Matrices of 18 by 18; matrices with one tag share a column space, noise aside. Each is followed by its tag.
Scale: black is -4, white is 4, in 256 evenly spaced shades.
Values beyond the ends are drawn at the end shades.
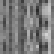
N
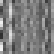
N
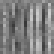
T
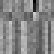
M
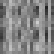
N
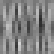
T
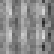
N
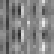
N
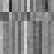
M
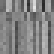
M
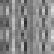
N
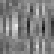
T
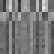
M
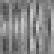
T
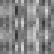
N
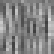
T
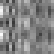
N
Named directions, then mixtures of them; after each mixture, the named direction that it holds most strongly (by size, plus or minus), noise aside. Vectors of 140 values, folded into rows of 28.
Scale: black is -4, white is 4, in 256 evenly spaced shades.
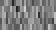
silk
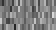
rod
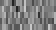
silk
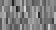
silk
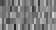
rod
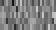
silk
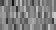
silk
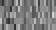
rod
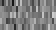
rod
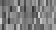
rod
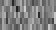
silk
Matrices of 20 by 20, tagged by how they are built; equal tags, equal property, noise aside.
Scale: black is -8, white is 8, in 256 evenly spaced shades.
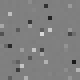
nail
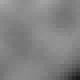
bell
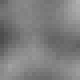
bell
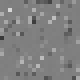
nail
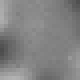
bell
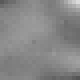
bell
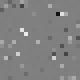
nail
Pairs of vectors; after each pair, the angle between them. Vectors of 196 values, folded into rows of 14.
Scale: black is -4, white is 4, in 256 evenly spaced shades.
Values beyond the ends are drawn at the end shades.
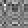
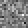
partly opposed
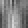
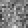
partly aligned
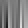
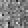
partly opposed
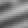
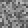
orthogonal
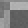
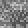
partly aligned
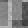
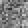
partly opposed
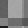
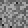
orthogonal
